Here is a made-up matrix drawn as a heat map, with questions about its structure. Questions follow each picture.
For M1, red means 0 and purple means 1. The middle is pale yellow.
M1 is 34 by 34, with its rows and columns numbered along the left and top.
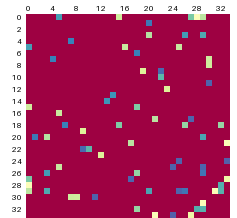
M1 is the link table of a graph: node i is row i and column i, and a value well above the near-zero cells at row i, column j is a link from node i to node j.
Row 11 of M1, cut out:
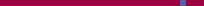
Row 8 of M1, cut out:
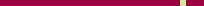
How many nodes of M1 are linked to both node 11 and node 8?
1
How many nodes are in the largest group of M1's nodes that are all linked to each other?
3
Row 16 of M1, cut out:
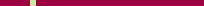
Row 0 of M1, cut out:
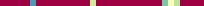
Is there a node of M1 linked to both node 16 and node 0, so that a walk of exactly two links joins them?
yes
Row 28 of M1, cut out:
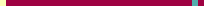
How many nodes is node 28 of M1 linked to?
2
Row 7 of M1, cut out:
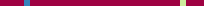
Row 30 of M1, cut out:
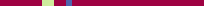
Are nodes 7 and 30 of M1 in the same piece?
yes
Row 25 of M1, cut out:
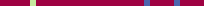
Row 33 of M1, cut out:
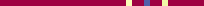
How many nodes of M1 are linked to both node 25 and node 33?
1
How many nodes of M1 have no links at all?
1
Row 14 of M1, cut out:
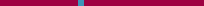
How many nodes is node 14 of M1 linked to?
1
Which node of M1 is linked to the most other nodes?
node 29
